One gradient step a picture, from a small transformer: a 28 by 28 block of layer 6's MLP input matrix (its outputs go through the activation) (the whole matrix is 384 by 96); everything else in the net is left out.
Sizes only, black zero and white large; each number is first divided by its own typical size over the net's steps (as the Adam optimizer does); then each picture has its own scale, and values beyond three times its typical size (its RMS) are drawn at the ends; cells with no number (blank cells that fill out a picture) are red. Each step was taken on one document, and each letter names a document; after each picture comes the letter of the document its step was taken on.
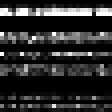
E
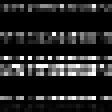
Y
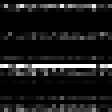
Y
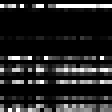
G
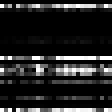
G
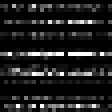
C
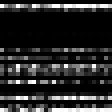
G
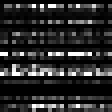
C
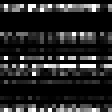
Y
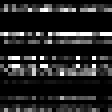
Y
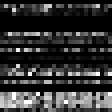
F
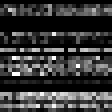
F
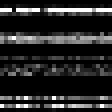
E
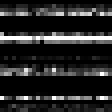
E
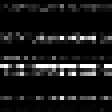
Y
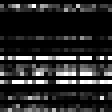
G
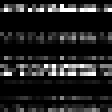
Y
